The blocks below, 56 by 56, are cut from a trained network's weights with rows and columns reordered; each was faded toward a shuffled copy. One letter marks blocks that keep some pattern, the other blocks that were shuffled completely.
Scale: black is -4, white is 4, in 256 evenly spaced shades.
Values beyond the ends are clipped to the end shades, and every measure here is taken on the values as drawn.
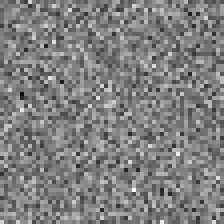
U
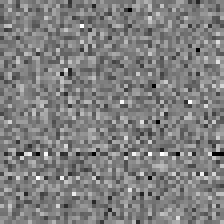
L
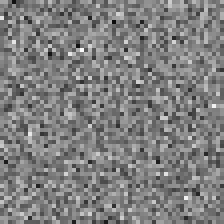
U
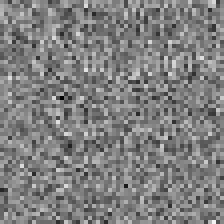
L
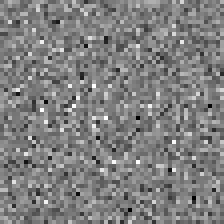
U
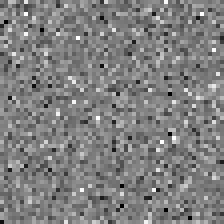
U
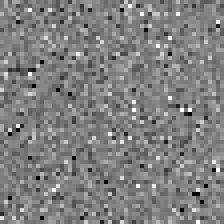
U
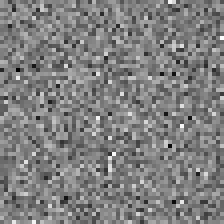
U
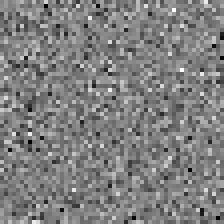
U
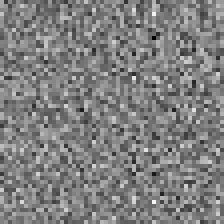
L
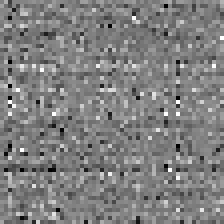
L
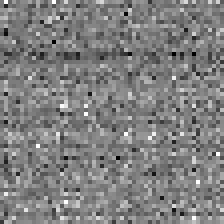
L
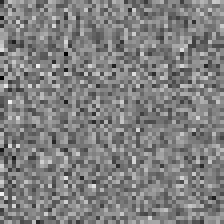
L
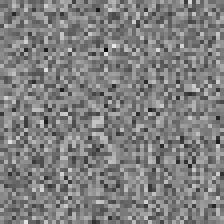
L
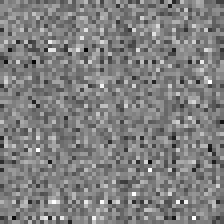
L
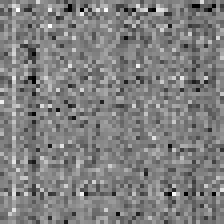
L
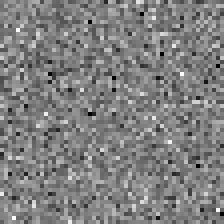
U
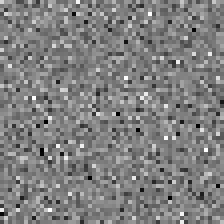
U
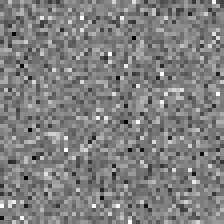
U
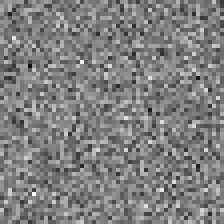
U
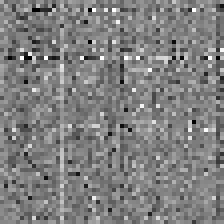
L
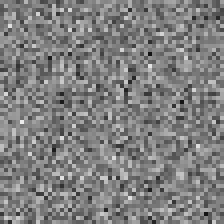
L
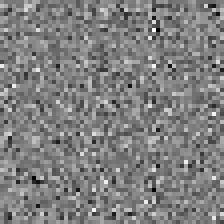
L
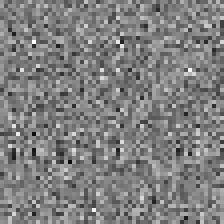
L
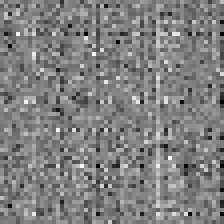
L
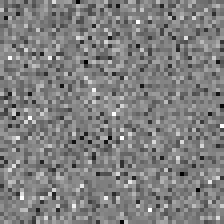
U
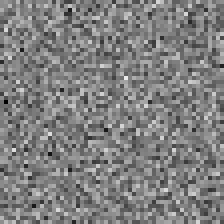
U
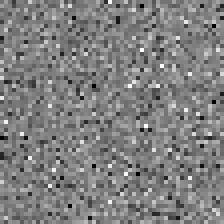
U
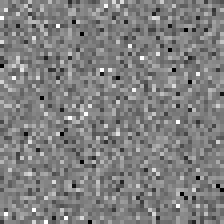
U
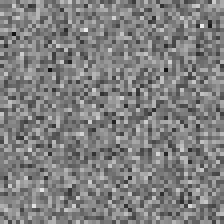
U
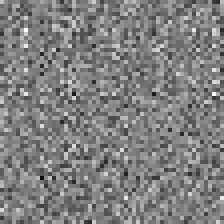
L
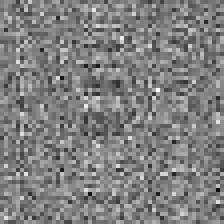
L
